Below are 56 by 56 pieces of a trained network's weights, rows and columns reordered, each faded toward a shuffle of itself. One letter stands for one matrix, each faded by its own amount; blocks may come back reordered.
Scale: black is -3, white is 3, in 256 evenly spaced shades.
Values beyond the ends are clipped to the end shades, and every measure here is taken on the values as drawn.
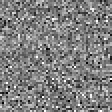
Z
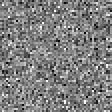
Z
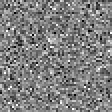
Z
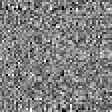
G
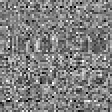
G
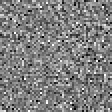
Z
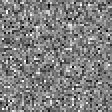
Z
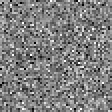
Z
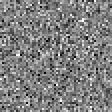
Z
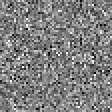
Z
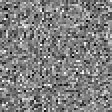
Z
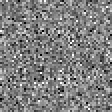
Z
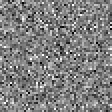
Z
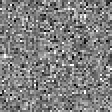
Z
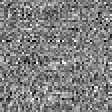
G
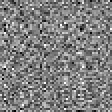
G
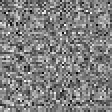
G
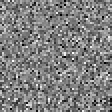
Z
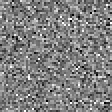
Z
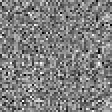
G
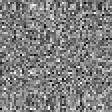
G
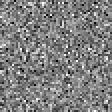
Z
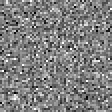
Z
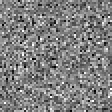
Z
